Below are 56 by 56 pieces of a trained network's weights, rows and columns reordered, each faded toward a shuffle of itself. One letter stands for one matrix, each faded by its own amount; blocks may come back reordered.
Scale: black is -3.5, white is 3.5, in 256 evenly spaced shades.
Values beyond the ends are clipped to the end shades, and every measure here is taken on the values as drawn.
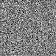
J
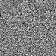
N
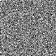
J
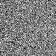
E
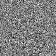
J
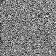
E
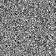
J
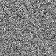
N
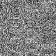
N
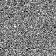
E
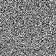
N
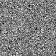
E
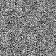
N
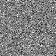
E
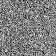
E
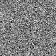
J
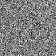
N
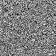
E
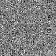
N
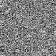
N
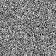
E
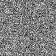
E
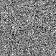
J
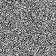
E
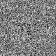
N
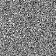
J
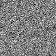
J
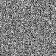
E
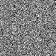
N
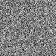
N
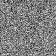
E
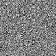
N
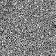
J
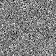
J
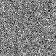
J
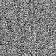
E
